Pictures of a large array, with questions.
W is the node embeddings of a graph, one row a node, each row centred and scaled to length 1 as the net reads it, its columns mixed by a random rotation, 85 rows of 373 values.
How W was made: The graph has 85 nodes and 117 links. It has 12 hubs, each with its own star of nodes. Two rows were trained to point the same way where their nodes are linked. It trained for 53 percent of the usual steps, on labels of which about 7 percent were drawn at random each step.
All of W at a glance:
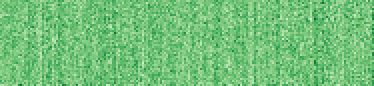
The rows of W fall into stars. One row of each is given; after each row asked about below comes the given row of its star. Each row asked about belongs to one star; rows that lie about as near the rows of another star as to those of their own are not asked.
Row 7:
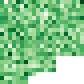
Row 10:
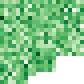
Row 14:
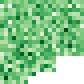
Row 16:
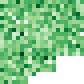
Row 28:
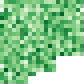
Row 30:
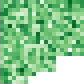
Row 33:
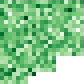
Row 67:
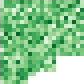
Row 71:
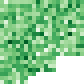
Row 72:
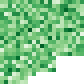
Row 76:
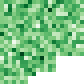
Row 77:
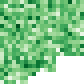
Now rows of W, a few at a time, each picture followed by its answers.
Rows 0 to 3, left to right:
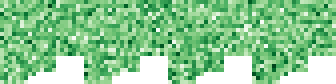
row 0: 72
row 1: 71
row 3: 67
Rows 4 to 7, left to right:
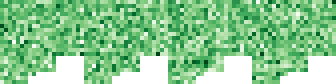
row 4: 16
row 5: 33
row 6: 77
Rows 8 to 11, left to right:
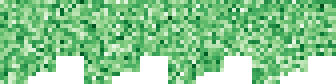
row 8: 28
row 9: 30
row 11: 30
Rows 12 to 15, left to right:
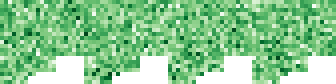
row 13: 33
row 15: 14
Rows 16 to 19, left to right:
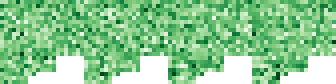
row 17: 16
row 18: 76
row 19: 76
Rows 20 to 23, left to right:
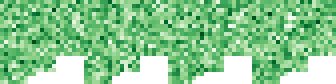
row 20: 76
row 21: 28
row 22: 67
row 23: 10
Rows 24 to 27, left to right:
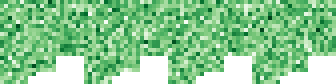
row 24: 77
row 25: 72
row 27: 14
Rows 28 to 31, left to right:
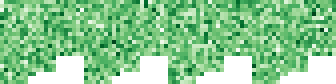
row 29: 33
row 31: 67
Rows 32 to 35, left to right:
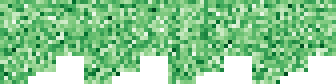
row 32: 33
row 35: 33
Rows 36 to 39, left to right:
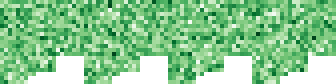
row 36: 14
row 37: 30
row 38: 67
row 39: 30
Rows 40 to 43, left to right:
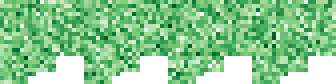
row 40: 14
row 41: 7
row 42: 16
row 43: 16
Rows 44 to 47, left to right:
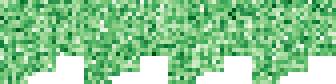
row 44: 10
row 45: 16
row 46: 71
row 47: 72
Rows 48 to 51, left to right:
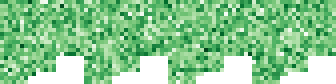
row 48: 72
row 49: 7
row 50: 28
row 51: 72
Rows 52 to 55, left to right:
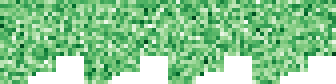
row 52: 16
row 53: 67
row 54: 33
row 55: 7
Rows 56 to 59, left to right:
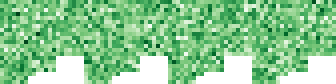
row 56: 71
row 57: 67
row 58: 67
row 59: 33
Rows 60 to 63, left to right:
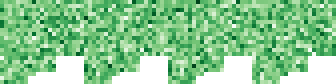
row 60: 14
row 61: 10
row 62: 10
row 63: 14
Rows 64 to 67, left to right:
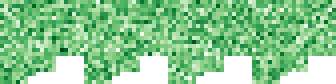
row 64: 10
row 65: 67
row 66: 71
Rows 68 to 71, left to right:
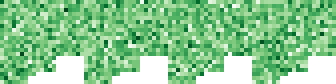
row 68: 71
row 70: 14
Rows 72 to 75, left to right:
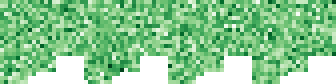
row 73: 77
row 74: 72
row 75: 7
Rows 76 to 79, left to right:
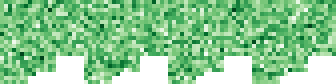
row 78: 71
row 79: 10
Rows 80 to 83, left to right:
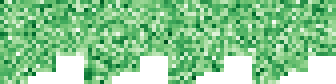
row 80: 33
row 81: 76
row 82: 71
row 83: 72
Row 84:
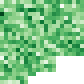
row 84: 14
